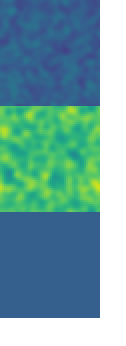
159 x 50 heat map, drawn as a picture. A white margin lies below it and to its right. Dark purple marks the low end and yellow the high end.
The table splits into 3 rows of 1 panel. Panel 1,1: low, blotchy, faint in contrast. Panel 2,1: high, blotchy. Panel 3,1: low, flat.
